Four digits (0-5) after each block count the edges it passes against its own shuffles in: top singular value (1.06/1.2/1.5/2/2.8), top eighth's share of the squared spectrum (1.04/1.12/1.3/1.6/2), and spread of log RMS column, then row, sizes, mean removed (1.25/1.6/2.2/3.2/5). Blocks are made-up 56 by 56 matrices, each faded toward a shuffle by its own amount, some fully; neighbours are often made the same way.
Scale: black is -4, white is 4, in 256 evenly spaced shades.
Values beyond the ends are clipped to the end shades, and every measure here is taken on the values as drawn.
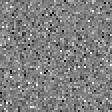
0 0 0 0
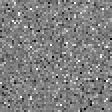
0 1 0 0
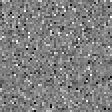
1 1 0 0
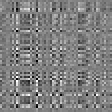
5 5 4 4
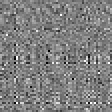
4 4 2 3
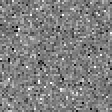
1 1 0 0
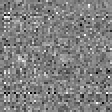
4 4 2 2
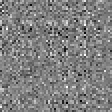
4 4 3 2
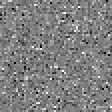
0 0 0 0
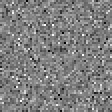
2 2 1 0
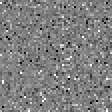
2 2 0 0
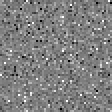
0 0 0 0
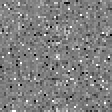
2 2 0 0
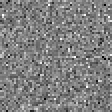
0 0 0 0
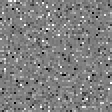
0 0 0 0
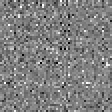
4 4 2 2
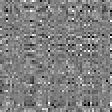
4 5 3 3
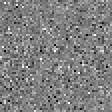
3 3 1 1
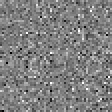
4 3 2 2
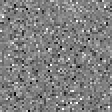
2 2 0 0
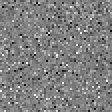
0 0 0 0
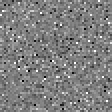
1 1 0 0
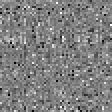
4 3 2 2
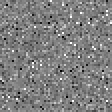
1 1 0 0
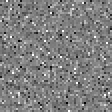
1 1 0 0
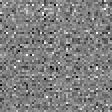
4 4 2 2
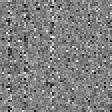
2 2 2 0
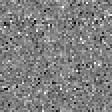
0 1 0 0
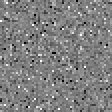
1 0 0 0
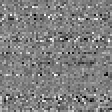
2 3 0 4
